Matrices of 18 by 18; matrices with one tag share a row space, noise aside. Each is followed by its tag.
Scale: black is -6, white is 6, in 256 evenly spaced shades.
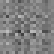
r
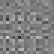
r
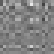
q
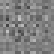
r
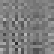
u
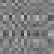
u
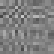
u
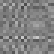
u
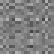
q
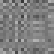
u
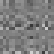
q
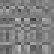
r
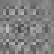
r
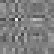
u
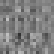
r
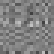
q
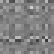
q
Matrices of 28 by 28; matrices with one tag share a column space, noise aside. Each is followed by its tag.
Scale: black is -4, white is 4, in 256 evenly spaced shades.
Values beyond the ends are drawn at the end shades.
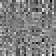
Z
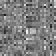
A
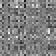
A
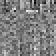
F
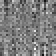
Z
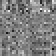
F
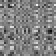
A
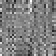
Z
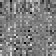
Z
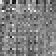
F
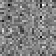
A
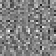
A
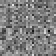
A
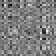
A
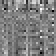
F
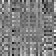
Z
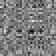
A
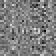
A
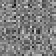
A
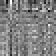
F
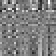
F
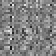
A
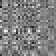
A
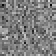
A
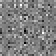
A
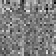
F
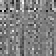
F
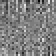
Z
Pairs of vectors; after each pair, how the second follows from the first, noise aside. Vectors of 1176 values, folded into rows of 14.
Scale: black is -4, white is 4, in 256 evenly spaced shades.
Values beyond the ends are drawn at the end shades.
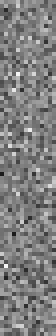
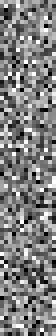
scaled up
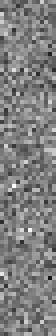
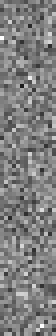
wrapped around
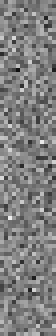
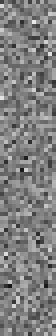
wrapped around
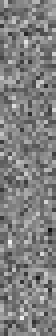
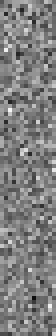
wrapped around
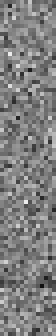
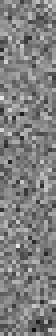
wrapped around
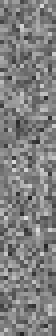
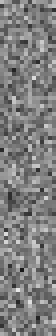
wrapped around
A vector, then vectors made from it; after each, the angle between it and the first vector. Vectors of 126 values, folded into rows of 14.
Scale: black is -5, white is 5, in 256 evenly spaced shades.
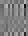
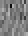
partly opposed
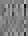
nearly parallel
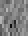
orthogonal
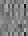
nearly parallel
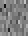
orthogonal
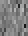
partly aligned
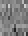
partly opposed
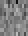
partly aligned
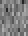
partly opposed
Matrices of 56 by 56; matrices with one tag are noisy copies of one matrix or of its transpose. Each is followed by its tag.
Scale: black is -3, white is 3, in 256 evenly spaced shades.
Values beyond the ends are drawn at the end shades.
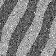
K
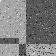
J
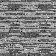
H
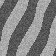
K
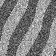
K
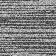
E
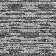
H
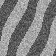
K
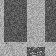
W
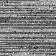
E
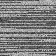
E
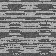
H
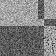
J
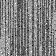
E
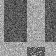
W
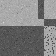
J
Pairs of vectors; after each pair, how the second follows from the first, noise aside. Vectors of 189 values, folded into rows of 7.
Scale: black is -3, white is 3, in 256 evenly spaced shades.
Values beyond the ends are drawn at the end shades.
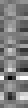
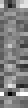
wrapped around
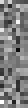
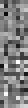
wrapped around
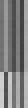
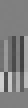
partly zeroed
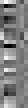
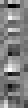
wrapped around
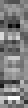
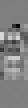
partly zeroed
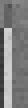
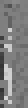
partly zeroed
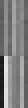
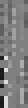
partly zeroed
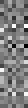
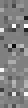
partly zeroed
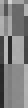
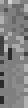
partly zeroed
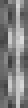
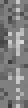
partly zeroed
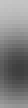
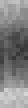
wrapped around
